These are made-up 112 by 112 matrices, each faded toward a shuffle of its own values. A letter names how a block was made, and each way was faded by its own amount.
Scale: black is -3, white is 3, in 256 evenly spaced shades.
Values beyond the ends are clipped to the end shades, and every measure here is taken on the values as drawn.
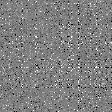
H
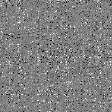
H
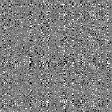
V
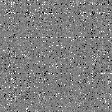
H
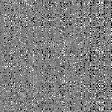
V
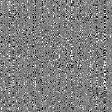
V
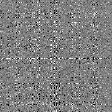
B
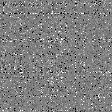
H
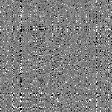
V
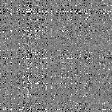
B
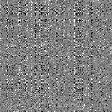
V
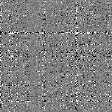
B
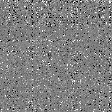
H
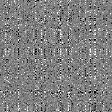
V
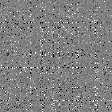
H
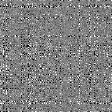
B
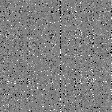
H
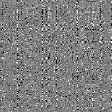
V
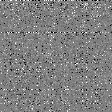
H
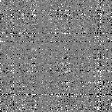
B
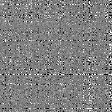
B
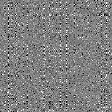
V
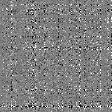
B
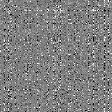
V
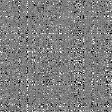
B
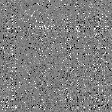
H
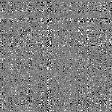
B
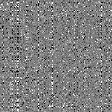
V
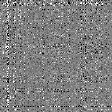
B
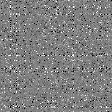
H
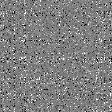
H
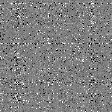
H
